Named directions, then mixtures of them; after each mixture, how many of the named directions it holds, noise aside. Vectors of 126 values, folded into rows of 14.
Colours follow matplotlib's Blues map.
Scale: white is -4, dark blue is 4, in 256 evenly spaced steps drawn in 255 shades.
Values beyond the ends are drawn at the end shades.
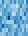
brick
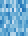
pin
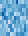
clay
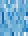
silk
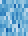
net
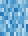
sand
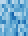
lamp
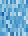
three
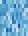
one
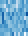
one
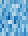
two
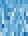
three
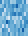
two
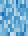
two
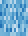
two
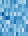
three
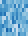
one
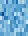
two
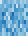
three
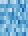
three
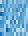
three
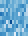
two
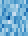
two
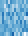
one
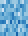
three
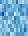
one
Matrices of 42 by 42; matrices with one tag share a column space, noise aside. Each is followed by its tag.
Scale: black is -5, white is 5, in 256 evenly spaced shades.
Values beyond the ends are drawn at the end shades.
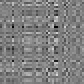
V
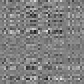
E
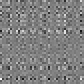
E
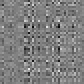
V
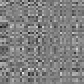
V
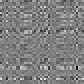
E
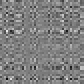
E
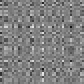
V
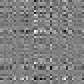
E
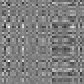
V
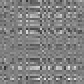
E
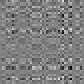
E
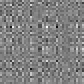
V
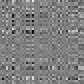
E
